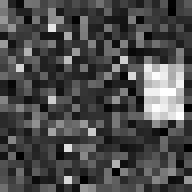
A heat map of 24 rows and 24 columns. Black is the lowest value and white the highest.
Ninth with the highest average: middle right. Odd patch: higher, in the middle right. Average level on the scale: 30%. Histogram: skewed, a long tail of high values.
